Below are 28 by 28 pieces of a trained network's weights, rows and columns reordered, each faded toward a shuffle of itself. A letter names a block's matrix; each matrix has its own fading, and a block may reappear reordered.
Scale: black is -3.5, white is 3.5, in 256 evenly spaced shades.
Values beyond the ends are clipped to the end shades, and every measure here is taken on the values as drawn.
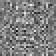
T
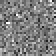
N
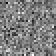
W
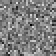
W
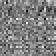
T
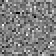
N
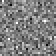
N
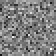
W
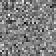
N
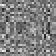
T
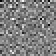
T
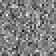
W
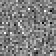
N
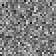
W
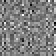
T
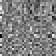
T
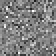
N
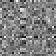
T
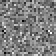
W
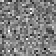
N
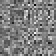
T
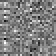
T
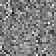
N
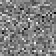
N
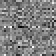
T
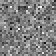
N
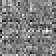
T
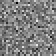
W
